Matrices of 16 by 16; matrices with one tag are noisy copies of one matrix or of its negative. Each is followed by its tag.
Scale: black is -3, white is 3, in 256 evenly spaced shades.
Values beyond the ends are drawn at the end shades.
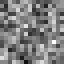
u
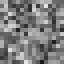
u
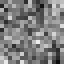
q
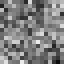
q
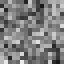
q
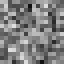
u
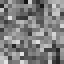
q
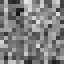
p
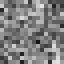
q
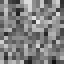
p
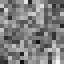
q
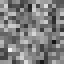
u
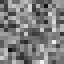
u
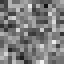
u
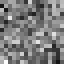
q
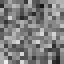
q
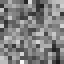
q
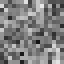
q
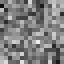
q
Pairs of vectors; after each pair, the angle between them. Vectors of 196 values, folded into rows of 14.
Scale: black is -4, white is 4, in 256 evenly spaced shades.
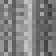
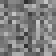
partly opposed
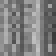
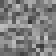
orthogonal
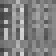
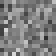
partly aligned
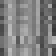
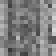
nearly opposite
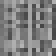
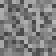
orthogonal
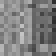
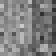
nearly parallel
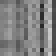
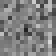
partly aligned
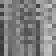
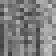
nearly parallel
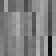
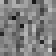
partly opposed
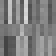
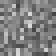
orthogonal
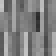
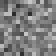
orthogonal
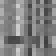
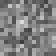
partly aligned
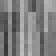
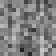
partly opposed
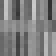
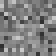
orthogonal
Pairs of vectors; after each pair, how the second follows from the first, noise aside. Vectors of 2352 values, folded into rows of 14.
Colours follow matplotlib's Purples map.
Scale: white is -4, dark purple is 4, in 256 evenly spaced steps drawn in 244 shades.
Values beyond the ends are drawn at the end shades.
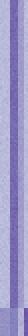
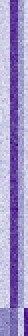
scaled up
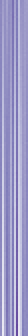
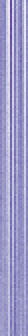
reversed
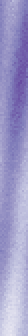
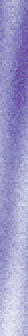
copied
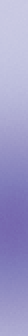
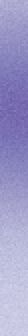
reversed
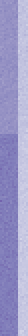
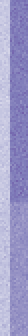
reversed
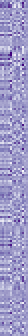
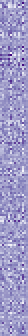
sign-scrambled
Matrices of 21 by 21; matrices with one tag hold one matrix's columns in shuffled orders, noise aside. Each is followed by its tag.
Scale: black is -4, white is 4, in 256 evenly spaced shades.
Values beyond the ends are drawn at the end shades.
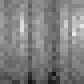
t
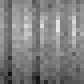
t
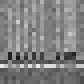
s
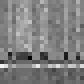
s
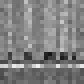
s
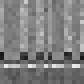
s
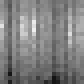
t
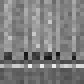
s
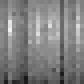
t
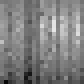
t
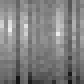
t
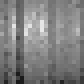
t
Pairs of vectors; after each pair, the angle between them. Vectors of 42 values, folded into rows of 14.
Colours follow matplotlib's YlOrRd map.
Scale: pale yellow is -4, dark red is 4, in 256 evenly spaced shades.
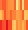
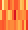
orthogonal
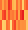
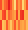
nearly parallel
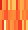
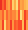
partly aligned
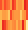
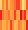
partly opposed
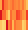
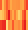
nearly opposite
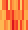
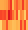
orthogonal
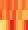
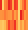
partly aligned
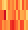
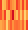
partly aligned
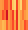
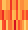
orthogonal
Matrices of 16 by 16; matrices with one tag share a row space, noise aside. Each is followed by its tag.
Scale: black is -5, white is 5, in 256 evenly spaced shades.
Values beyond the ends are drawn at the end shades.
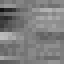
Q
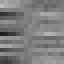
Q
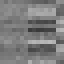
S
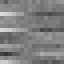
Q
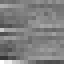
Q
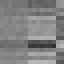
S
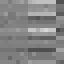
S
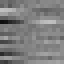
Q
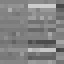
S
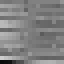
Q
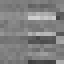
S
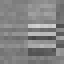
S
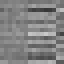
S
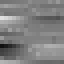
Q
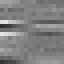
Q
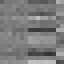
S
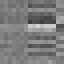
S
